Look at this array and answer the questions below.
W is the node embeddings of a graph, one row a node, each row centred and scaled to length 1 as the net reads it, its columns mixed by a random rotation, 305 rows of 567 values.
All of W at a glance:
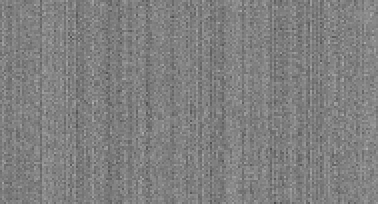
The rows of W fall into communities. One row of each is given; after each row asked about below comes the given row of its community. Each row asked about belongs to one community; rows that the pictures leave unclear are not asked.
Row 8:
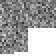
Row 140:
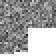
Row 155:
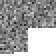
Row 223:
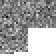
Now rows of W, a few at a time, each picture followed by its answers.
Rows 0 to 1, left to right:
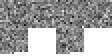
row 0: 155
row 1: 155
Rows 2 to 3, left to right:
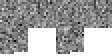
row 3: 8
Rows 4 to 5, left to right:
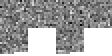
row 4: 140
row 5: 155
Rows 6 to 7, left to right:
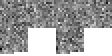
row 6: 8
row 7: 8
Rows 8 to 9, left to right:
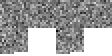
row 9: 223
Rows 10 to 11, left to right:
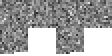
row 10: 140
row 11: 223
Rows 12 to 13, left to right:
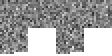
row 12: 223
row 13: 140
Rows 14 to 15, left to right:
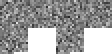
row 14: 140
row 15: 8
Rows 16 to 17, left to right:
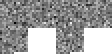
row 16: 155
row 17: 223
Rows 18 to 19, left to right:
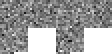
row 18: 223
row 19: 8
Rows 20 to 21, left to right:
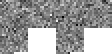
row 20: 140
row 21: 223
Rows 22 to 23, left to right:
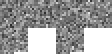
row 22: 223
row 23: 140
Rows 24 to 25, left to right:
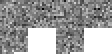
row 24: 155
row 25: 155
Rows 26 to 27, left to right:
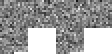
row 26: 223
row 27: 140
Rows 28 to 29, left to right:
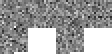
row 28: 8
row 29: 8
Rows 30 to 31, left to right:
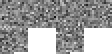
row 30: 155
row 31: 223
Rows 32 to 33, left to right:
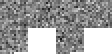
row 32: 155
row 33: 140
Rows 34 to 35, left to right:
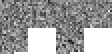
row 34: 223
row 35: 8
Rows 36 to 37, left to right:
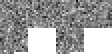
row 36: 8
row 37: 140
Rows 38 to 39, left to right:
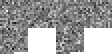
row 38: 155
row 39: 8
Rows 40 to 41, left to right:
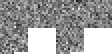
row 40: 8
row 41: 140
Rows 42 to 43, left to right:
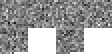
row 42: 155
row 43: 155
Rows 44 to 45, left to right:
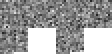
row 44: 155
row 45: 140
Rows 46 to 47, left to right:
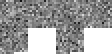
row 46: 140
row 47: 8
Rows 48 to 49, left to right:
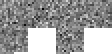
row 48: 155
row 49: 223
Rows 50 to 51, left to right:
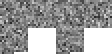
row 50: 140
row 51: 155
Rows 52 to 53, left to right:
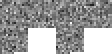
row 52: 155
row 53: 223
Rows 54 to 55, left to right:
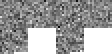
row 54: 140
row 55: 140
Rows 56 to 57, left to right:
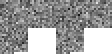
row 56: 140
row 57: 223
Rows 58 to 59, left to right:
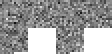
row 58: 155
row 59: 223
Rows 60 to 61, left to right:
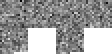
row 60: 140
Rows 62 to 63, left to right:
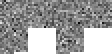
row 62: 140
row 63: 8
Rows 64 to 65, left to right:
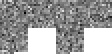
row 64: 223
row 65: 155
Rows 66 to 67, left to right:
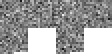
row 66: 140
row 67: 140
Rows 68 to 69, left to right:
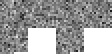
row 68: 155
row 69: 8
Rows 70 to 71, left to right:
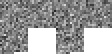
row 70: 140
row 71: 223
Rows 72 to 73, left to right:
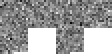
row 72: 140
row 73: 155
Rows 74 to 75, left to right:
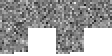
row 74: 8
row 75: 155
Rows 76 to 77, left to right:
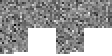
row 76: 8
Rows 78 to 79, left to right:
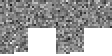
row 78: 140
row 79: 223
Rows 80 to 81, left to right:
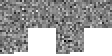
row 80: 140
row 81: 8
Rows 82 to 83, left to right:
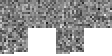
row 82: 8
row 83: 155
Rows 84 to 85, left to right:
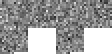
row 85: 223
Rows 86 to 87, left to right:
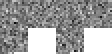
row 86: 155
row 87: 8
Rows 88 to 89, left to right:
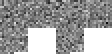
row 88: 223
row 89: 140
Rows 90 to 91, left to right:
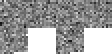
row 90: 223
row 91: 8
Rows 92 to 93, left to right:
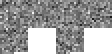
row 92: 155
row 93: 155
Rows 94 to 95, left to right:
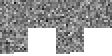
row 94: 155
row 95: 223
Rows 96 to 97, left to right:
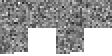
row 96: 155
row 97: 155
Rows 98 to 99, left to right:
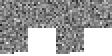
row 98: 223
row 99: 140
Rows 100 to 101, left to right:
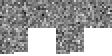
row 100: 155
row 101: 8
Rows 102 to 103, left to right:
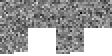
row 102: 140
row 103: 223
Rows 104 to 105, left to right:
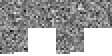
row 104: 155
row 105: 140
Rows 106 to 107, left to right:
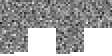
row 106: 223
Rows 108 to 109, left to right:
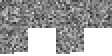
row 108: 155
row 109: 140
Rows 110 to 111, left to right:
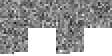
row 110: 155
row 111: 8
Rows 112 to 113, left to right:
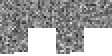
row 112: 8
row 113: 223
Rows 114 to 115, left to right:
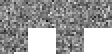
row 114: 155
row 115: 155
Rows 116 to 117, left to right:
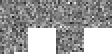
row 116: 8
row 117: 155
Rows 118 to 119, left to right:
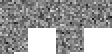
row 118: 155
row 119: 155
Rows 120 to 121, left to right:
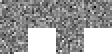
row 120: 223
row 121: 8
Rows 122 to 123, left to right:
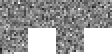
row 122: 155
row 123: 140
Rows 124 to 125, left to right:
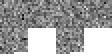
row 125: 223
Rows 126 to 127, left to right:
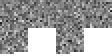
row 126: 223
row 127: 8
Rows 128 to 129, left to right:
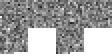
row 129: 155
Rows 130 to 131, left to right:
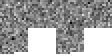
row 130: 223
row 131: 155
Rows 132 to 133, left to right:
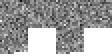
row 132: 140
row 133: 223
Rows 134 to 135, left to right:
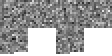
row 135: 155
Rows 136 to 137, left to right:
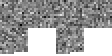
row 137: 155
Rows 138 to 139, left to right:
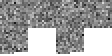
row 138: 155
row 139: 140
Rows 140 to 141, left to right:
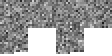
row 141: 8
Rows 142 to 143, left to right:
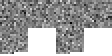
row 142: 223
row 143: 155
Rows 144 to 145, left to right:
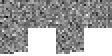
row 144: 223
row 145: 140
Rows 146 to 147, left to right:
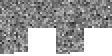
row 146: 8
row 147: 155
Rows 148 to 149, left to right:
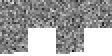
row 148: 155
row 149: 140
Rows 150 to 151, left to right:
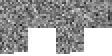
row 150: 8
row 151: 140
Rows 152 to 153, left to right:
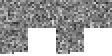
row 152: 155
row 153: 8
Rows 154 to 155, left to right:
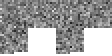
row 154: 8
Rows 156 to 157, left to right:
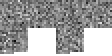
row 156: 8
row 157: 8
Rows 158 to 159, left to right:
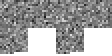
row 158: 223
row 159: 140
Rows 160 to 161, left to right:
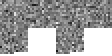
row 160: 223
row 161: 140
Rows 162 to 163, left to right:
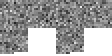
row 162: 155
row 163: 223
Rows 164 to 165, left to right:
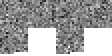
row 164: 140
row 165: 223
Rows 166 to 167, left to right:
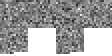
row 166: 223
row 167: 140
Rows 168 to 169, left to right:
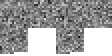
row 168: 223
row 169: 223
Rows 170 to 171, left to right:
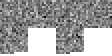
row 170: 8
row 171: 223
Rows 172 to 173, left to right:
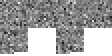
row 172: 155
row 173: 155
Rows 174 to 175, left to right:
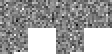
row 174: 140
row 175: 140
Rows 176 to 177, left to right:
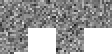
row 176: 223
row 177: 8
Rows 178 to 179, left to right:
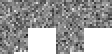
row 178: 140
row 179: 140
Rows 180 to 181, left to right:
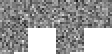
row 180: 8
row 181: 140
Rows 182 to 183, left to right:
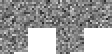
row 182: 223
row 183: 223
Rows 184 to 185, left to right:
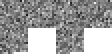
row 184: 140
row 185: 155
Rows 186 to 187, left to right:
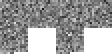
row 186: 223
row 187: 223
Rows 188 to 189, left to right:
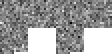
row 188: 140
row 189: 155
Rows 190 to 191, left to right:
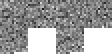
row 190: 223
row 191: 223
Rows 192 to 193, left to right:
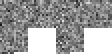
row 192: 223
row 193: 140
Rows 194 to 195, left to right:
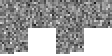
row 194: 140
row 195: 140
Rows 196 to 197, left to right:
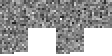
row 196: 155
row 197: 223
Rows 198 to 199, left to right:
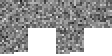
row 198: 140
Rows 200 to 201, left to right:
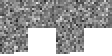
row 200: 140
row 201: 140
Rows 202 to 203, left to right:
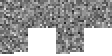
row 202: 140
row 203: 155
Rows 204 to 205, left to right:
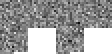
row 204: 8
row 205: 8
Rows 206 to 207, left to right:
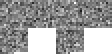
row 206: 155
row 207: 155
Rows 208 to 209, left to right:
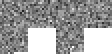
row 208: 223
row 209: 140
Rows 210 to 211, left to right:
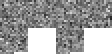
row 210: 223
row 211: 155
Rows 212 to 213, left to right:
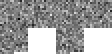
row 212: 140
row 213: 8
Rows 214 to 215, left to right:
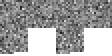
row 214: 140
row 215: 8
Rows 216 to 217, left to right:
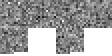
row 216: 155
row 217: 140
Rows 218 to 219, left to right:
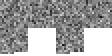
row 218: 223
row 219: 8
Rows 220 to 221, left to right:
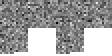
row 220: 223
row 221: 223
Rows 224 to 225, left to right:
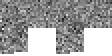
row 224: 8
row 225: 8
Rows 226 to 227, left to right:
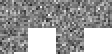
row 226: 155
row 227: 140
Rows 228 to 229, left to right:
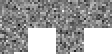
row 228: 8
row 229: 155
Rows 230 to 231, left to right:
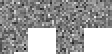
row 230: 155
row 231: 140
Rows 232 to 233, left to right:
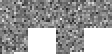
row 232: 155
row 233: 140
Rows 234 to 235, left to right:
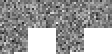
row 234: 8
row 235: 140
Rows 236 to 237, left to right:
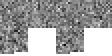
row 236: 8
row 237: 8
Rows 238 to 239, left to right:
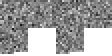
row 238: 140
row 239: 140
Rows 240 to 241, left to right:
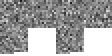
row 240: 140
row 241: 155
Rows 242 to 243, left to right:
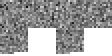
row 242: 140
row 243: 155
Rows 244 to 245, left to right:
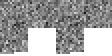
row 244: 8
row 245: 8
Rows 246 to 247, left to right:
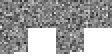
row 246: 140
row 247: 140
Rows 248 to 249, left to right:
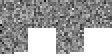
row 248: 140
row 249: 223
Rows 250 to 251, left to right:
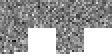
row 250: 8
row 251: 223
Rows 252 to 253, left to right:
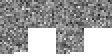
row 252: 140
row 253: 155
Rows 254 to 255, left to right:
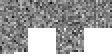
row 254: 8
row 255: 8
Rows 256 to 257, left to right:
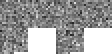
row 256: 8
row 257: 155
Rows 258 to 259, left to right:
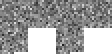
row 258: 223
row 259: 8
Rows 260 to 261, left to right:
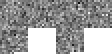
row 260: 155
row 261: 140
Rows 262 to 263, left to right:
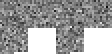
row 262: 8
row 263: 8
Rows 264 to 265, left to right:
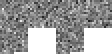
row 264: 8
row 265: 140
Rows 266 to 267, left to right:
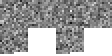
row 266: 140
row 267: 155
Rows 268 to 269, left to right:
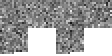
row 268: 8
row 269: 155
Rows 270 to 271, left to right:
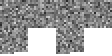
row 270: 223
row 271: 8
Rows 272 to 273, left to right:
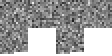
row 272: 140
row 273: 140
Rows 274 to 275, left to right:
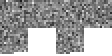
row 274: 140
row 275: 223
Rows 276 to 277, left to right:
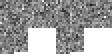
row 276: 140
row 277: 223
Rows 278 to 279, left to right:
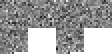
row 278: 155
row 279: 223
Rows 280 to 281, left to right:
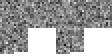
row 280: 8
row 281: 155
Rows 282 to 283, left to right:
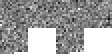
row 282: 8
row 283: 140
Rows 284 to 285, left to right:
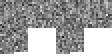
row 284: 140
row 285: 140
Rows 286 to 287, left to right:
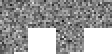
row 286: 140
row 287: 8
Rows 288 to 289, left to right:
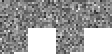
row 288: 223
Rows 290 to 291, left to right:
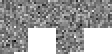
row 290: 8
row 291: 140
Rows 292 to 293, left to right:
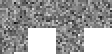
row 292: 155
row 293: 8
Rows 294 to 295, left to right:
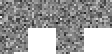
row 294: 140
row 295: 223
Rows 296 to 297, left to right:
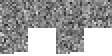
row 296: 8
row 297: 155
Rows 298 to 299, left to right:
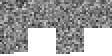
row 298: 140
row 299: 223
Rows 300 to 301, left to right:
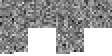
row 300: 223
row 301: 8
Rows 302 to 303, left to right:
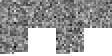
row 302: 155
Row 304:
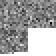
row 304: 155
